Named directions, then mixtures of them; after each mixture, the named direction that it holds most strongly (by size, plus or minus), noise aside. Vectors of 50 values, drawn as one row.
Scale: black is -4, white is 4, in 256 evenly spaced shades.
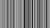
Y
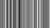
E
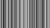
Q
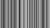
Q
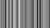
E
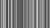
Q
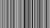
Y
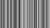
E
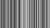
Q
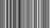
E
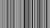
Y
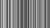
Q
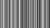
Q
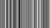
E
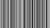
Y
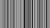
Y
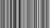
E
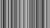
Q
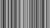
Q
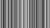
Q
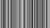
Q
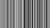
Y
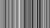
E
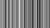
E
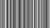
E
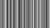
E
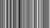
E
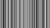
Q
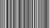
E
